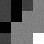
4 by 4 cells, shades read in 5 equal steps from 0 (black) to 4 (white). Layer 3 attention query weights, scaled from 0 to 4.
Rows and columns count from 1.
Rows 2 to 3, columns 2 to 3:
0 2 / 2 2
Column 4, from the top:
2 2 2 4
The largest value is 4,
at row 4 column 4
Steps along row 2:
down up same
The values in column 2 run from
0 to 2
